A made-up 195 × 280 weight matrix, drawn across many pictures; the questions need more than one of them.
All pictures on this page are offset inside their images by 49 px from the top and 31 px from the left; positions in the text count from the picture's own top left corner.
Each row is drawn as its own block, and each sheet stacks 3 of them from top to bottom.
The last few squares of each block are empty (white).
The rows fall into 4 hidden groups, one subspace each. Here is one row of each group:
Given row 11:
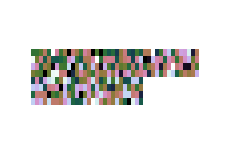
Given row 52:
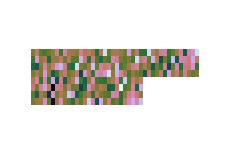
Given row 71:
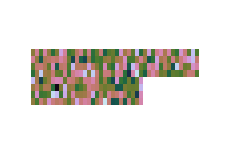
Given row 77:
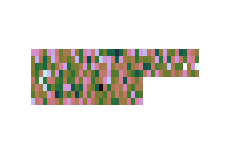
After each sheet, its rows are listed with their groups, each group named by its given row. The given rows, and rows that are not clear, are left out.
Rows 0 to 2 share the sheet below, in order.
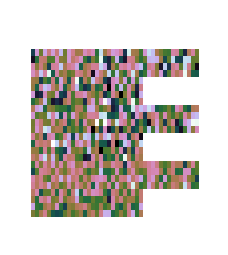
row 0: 52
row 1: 77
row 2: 52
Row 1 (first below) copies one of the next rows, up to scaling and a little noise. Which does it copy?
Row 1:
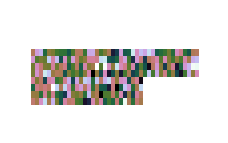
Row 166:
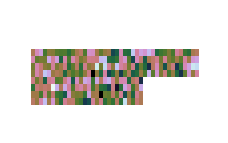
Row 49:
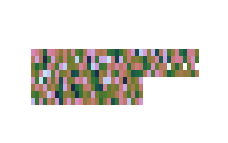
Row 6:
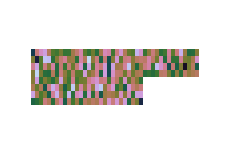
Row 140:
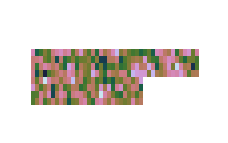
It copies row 166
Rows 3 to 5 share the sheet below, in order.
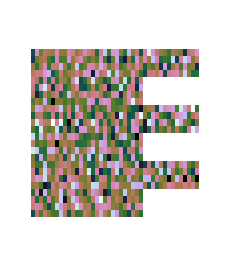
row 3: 52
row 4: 71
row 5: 77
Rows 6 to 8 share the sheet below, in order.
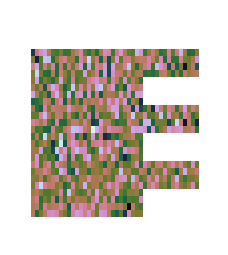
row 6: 77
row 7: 77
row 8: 71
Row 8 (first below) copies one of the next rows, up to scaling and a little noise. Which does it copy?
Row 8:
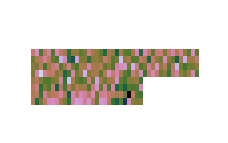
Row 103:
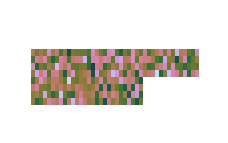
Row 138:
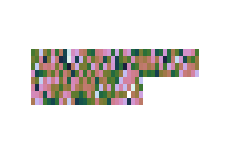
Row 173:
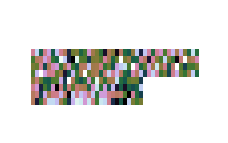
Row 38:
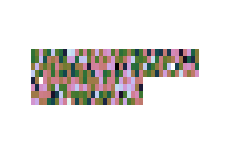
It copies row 173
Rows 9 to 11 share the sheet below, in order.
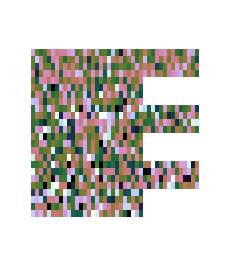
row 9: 77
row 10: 77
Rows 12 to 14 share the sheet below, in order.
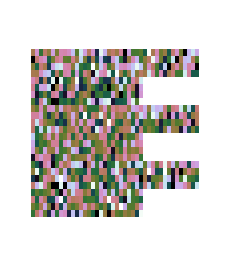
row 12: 52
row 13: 11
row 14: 11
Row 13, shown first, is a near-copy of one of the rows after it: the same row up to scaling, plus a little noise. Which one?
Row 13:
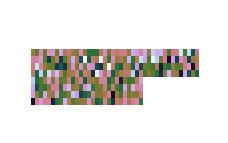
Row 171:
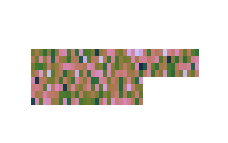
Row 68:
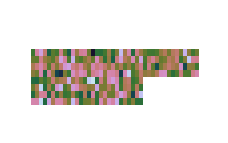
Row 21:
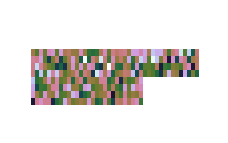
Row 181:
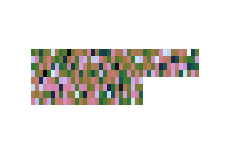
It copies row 21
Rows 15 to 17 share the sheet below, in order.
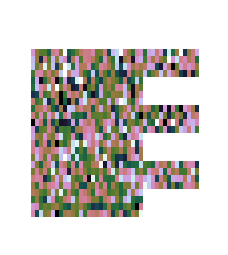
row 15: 71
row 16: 71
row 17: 52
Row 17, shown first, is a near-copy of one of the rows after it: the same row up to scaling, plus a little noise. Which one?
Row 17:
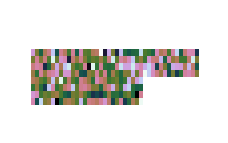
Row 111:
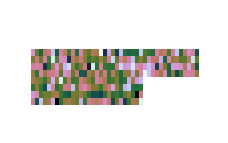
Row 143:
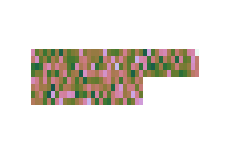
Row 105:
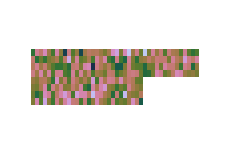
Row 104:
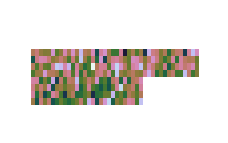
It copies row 111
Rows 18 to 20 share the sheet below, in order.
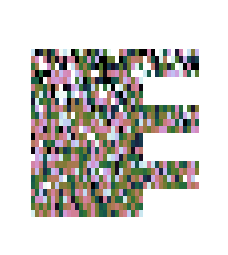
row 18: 77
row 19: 11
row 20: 77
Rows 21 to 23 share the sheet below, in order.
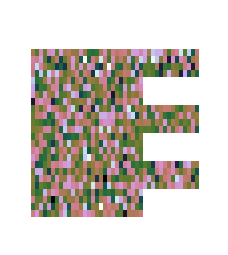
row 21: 11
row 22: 77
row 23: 77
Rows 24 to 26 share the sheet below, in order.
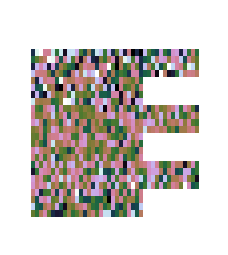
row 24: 71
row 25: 52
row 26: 52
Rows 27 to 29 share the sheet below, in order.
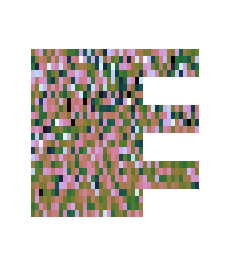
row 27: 11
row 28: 11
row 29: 71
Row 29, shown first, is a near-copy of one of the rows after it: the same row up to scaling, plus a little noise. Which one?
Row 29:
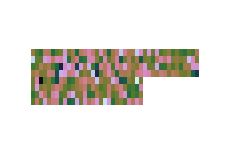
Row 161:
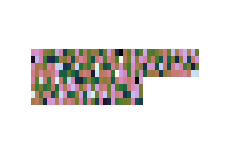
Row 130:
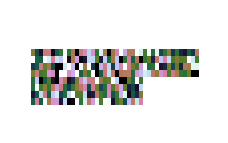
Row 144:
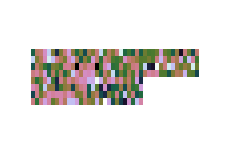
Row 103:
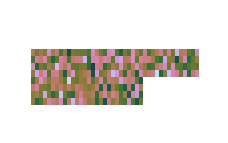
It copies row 130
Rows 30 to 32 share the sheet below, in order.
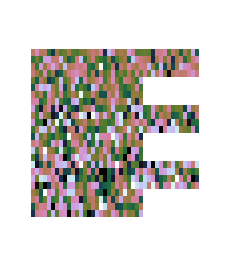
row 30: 11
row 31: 71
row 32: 77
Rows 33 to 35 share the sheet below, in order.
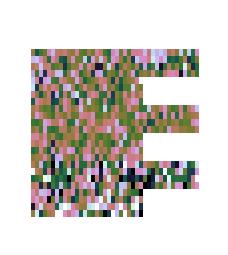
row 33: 11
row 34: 52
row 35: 52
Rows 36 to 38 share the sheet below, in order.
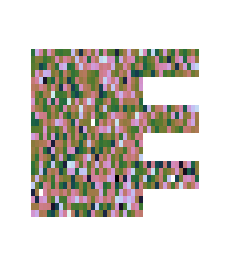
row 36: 77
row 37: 52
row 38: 71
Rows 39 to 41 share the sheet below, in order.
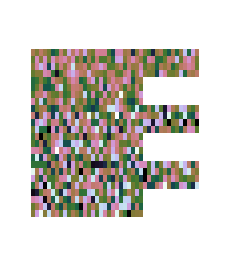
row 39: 11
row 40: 77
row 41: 11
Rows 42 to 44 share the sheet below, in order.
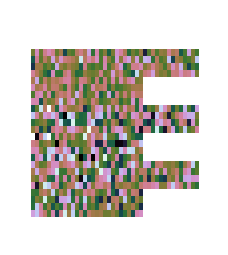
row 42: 11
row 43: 71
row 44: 77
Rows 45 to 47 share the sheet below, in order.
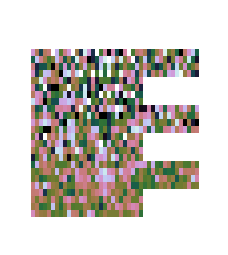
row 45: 77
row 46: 77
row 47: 77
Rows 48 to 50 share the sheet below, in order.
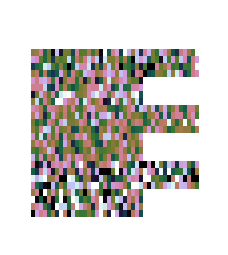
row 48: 52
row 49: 77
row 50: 77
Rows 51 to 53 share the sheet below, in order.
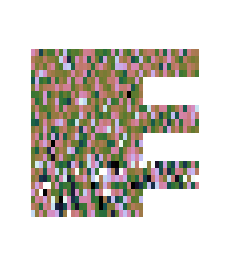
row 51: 71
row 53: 77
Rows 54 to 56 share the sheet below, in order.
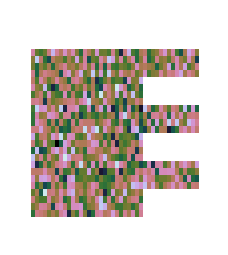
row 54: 77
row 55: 71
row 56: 77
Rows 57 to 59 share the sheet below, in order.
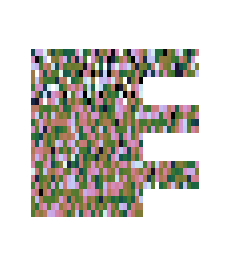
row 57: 77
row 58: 11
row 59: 71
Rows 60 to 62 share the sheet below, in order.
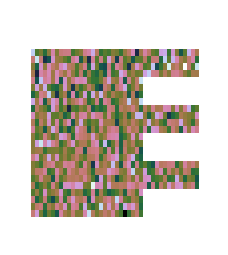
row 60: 77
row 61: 11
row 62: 77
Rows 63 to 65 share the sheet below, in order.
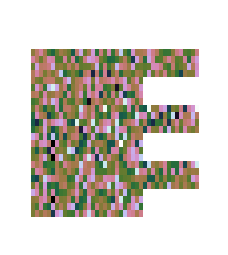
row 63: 77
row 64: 52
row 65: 52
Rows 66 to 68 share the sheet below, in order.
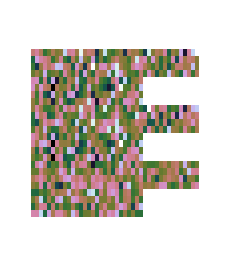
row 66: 52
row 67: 52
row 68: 11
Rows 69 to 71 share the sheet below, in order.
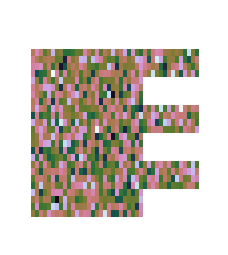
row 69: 11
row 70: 71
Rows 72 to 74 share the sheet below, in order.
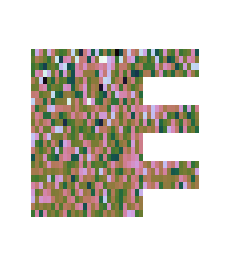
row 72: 77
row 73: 11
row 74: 11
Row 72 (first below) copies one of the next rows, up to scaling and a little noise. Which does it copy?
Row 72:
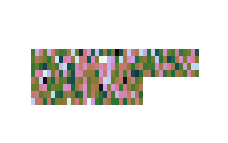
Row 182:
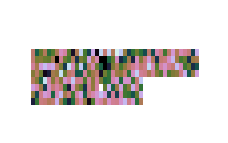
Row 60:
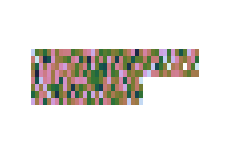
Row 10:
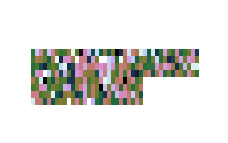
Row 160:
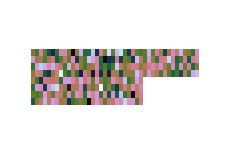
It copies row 10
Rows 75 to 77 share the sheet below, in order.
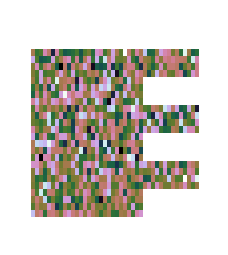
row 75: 52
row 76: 11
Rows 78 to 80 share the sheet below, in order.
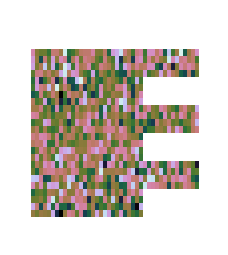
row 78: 71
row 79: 52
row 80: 52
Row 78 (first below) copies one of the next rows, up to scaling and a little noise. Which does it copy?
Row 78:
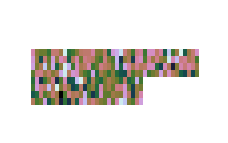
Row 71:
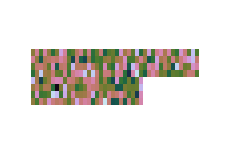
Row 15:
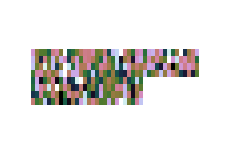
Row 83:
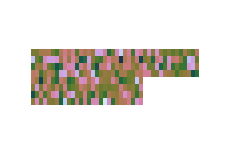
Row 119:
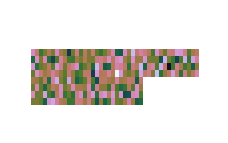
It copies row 15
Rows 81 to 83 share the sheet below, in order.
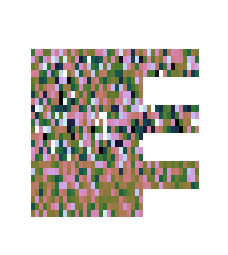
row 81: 71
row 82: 77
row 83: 71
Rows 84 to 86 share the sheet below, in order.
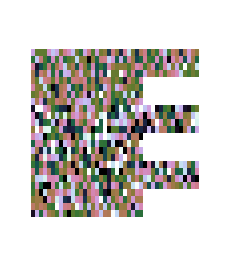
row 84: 77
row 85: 77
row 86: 77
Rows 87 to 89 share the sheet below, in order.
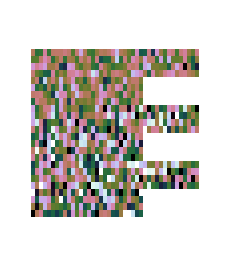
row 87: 77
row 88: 52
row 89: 11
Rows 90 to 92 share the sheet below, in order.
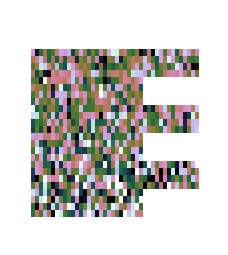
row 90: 77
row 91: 52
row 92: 52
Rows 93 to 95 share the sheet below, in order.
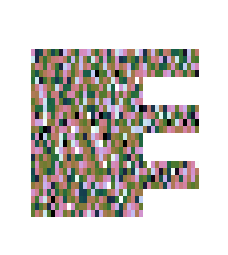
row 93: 71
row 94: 77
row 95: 52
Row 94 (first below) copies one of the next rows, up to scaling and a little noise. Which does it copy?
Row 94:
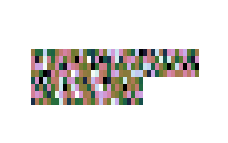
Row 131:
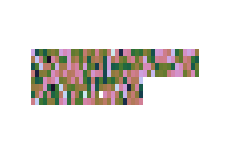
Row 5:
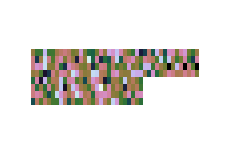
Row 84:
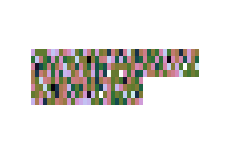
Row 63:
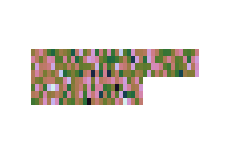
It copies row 5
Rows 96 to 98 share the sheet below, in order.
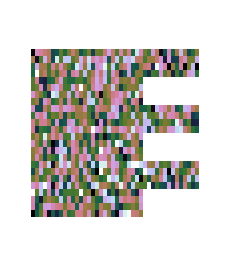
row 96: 77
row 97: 77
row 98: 11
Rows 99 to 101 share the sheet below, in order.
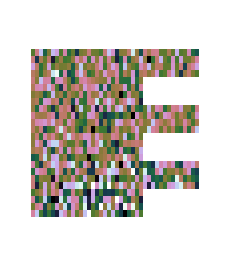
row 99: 11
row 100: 77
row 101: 77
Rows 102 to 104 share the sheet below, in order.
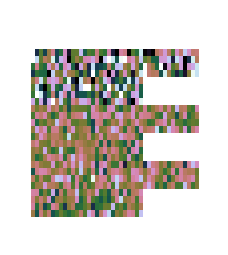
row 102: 52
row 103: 71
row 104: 52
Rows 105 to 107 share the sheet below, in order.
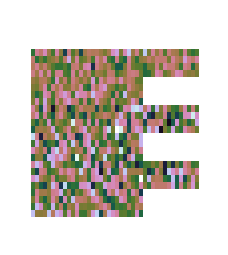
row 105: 52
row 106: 71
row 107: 11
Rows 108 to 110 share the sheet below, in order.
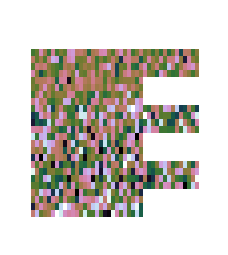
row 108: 71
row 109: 11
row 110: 52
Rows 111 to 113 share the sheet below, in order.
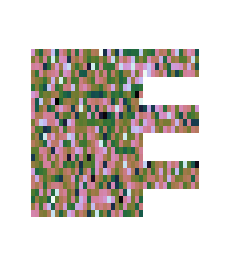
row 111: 52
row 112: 77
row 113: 52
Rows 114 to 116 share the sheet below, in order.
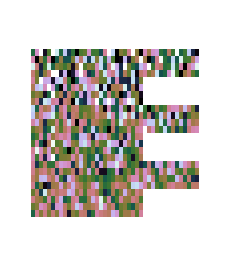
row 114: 11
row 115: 52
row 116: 77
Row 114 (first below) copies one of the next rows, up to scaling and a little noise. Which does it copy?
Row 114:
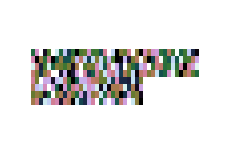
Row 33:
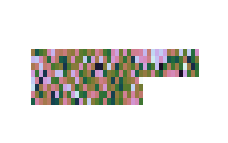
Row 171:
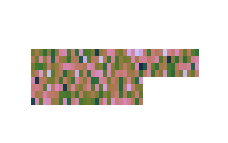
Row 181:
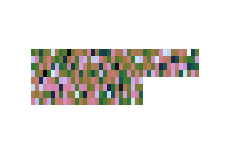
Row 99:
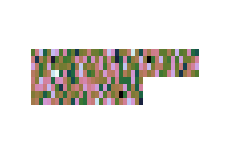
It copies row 99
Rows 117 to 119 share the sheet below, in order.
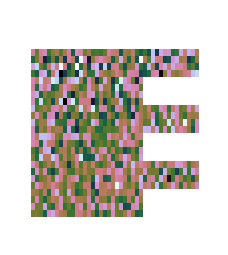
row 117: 71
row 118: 77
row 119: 71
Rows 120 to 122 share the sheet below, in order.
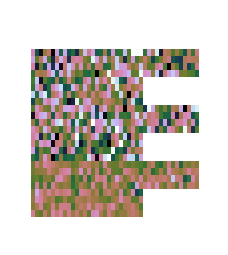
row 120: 71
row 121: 52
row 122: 11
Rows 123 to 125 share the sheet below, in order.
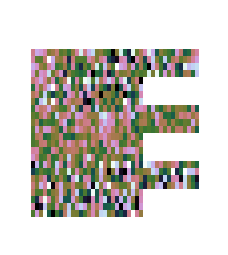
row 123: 77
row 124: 77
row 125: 52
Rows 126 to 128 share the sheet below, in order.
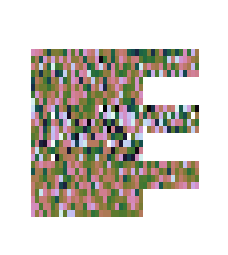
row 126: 11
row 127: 52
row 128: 71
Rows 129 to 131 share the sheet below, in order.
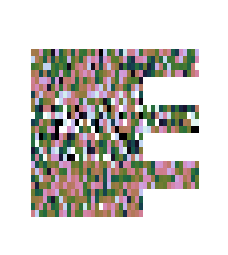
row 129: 52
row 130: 71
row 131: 77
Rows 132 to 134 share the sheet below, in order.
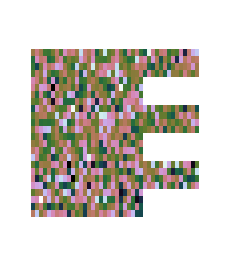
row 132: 52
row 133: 77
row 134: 11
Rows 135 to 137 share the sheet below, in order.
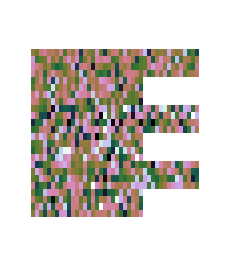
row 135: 52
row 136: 52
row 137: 77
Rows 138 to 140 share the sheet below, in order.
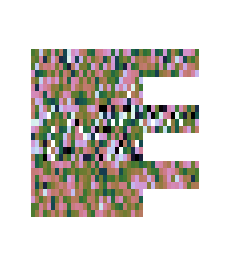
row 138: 71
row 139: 52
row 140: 77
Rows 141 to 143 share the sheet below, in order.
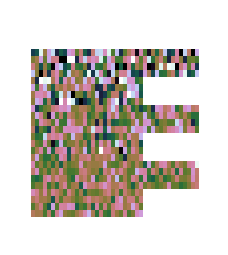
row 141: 71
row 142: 77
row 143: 52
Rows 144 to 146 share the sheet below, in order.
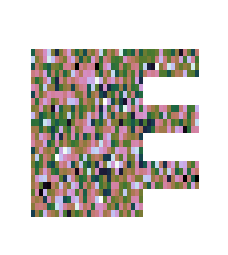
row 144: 71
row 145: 52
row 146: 77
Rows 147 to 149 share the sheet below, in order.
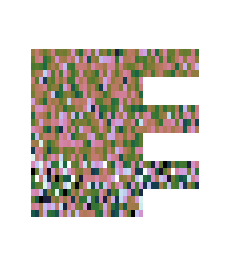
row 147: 77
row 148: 11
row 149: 11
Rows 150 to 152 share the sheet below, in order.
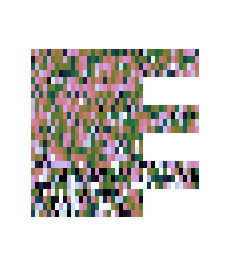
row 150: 71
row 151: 52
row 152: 77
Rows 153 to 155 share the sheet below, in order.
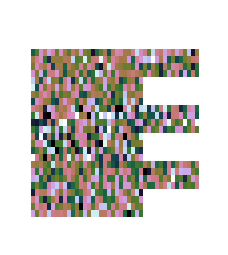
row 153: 11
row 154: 77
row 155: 11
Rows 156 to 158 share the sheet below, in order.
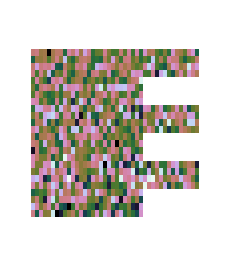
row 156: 71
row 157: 71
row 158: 52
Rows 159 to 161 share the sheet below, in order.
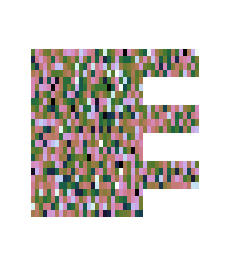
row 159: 52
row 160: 77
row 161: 71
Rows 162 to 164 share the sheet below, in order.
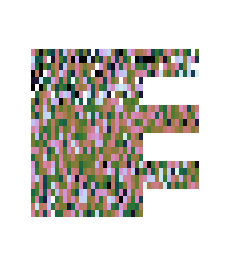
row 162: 11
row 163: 77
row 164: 52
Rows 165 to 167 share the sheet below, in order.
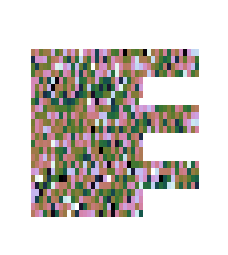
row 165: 52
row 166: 77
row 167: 11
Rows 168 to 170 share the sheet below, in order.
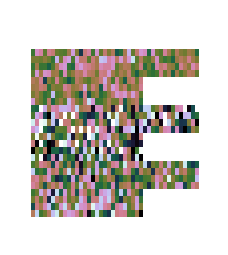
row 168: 77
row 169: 11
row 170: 52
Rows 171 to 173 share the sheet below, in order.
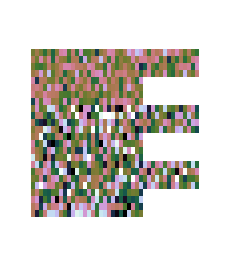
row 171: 11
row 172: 77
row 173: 71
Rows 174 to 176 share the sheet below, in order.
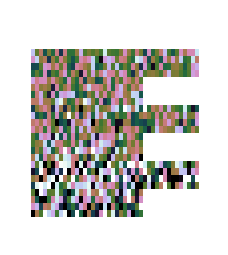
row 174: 52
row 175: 52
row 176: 11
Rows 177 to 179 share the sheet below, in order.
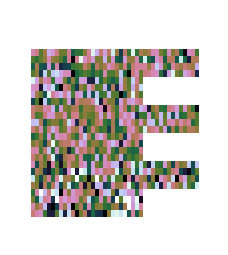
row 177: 11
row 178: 52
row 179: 71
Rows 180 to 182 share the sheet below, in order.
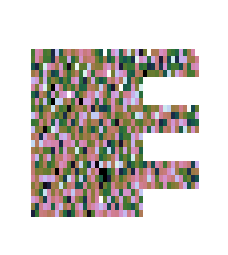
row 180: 52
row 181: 11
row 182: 77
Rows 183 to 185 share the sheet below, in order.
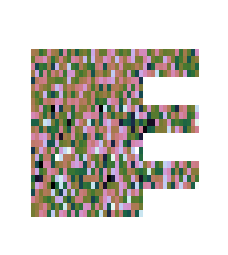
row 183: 71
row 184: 52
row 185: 11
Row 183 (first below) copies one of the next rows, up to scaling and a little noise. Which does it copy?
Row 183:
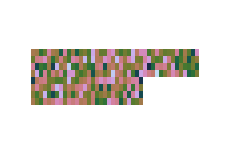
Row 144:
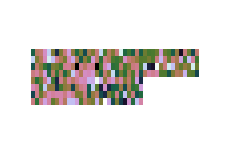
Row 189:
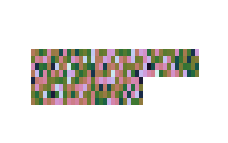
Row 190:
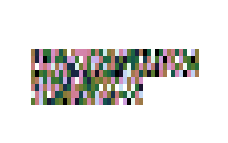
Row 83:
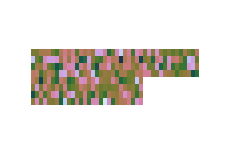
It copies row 189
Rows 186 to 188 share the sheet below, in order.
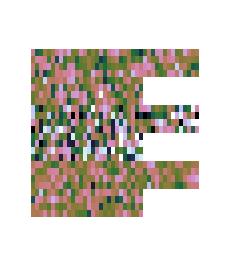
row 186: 77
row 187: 11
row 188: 77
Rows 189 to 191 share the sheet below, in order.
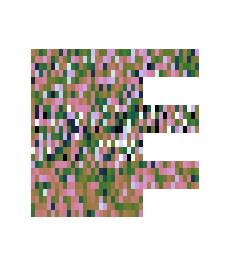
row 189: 71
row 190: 71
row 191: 77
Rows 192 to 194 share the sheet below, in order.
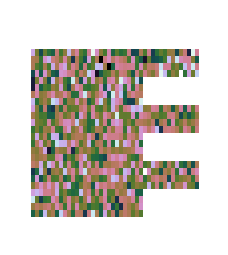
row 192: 11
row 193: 71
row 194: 11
